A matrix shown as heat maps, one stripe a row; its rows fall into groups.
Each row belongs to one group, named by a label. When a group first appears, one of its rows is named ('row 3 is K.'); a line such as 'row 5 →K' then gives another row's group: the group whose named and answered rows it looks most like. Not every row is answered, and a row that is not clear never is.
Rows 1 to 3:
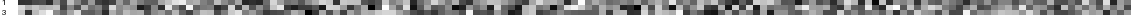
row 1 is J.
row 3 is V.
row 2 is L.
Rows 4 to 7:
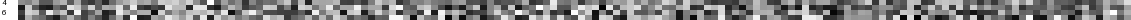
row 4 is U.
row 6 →U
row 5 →J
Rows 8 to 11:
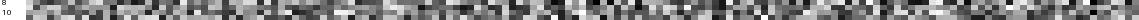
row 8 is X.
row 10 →L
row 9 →V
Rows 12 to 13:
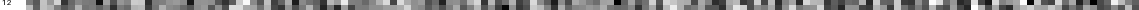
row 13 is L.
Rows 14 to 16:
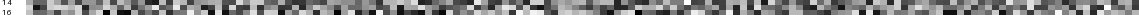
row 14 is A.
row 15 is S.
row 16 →X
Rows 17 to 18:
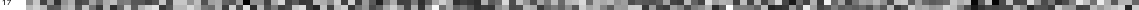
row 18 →U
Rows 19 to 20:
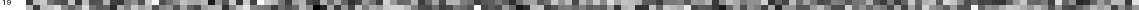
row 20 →V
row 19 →U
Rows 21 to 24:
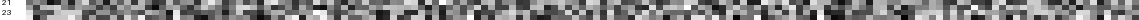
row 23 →S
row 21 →J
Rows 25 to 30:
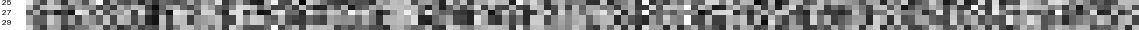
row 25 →X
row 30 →X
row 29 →A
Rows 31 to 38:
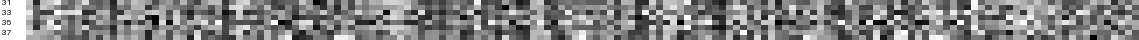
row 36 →V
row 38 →L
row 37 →L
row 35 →X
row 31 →V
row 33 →S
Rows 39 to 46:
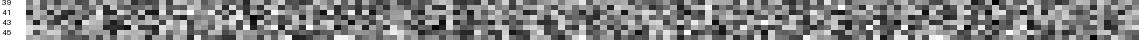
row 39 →A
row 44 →X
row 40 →X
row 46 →L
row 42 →X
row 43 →U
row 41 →J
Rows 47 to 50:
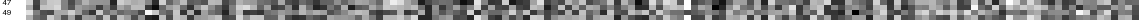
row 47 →V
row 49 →S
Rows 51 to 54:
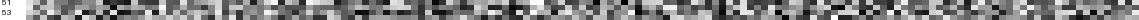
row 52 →V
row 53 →X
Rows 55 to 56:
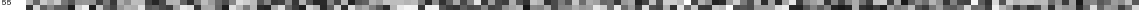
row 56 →J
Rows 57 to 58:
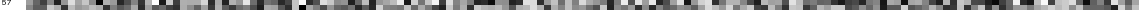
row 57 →U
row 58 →X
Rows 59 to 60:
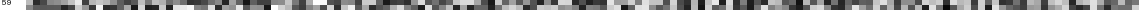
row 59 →S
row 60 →J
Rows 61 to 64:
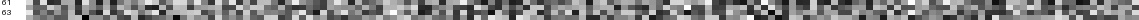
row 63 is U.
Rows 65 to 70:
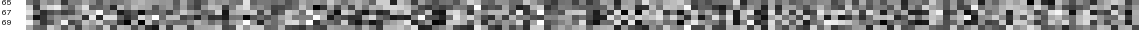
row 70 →A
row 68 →S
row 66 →V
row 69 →X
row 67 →X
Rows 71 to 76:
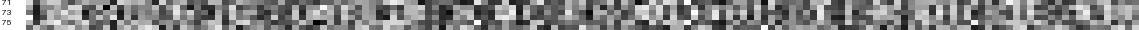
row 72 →S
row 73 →S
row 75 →V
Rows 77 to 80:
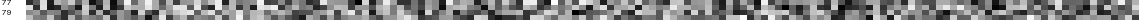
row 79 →J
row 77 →U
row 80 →A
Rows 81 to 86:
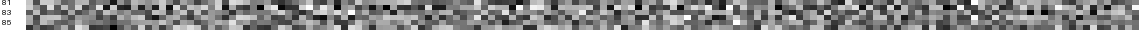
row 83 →A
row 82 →X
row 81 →V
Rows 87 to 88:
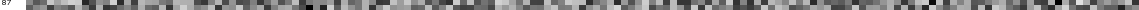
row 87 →S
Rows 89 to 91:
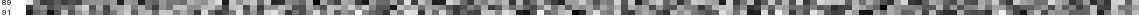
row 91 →J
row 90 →J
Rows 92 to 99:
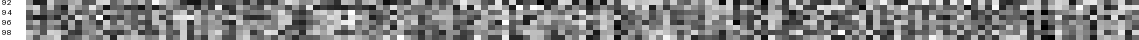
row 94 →A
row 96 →A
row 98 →X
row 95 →J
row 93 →X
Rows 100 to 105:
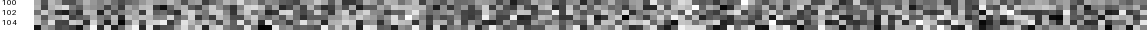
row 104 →U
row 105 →J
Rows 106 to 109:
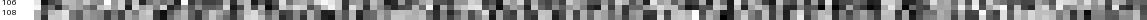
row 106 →S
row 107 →S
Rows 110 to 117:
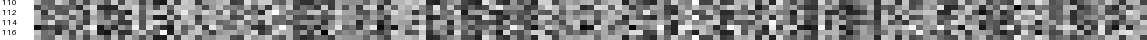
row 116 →U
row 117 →A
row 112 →U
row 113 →A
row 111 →J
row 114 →U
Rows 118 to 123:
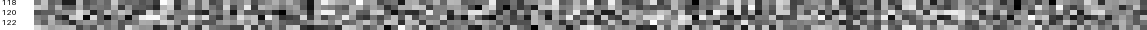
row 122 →V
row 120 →S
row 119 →A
